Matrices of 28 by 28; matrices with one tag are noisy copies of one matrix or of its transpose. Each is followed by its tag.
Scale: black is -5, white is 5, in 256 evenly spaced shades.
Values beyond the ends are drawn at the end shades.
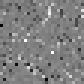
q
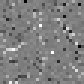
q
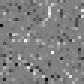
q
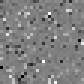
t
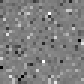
t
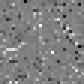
q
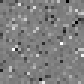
t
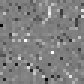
q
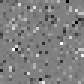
t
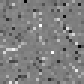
q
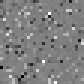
t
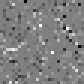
q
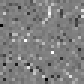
q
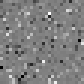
t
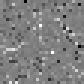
q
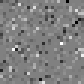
t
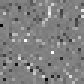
q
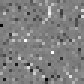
q
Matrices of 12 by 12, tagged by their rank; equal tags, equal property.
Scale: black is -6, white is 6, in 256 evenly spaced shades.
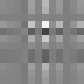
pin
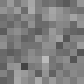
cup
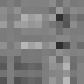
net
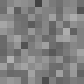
cup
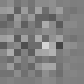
net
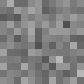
cup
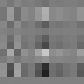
pin
